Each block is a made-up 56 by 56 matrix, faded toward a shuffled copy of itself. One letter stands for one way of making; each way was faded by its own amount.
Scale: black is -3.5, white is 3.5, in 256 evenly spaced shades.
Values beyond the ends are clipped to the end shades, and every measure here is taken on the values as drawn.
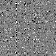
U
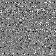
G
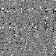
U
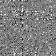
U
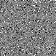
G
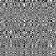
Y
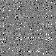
U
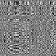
Y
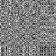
Y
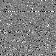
G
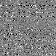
G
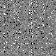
U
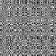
Y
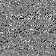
G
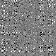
U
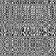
Y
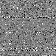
G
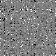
U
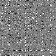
U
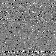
G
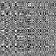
Y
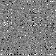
U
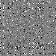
U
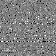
G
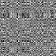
Y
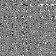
U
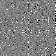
U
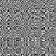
Y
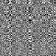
Y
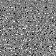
G
